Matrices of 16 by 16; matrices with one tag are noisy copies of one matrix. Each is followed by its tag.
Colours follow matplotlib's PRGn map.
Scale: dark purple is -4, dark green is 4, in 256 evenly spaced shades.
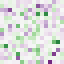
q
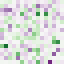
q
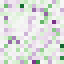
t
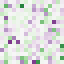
t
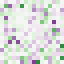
t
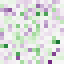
q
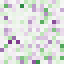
t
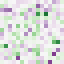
q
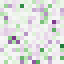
t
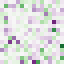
t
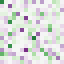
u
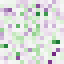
q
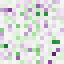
q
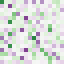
u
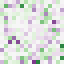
t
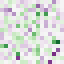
q
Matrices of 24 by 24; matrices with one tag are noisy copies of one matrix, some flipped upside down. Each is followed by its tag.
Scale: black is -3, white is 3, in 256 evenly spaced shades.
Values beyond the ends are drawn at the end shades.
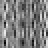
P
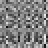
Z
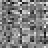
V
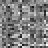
V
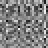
Z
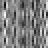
P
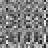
Z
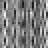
P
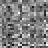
V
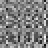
Z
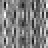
P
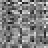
V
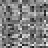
V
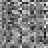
V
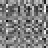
Z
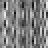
P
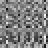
Z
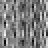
P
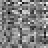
V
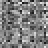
V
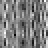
P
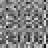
Z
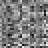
V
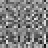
Z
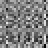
Z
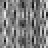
P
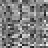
V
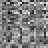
V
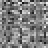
V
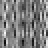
P
